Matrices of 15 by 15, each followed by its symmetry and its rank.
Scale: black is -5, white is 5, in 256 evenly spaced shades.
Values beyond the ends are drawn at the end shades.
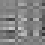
neither, rank two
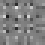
antisymmetric, rank two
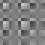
symmetric, rank one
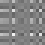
neither, rank one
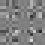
antisymmetric, rank two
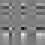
neither, rank one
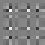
symmetric, rank one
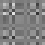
symmetric, rank one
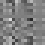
neither, rank two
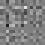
antisymmetric, rank two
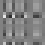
neither, rank one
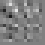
antisymmetric, rank two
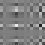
neither, rank one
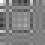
symmetric, rank one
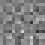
antisymmetric, rank two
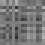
neither, rank two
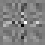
antisymmetric, rank two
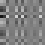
neither, rank one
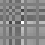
symmetric, rank one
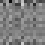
neither, rank two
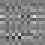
neither, rank two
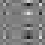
neither, rank one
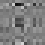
neither, rank two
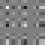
symmetric, rank one
